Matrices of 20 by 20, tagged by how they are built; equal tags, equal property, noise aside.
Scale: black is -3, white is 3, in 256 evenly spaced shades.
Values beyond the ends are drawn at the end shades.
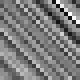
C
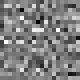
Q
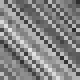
C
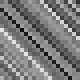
C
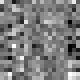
Q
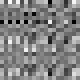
Q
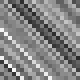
C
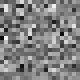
Q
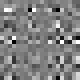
Q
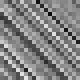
C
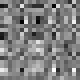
Q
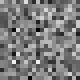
Q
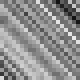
C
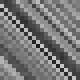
C
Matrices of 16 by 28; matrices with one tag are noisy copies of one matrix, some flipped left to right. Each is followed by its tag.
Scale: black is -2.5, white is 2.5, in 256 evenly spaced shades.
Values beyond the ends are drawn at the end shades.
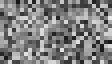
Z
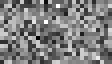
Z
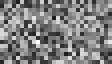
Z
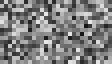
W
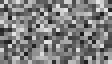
W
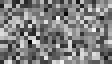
Z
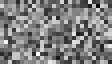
Z
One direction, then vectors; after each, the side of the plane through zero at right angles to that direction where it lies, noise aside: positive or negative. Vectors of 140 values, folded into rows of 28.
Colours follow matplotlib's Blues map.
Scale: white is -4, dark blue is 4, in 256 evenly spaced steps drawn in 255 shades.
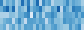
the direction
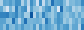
negative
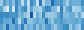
negative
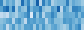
positive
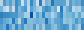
negative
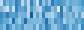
negative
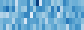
positive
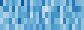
positive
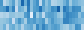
positive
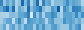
positive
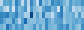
negative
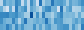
negative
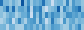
positive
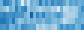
negative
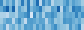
positive
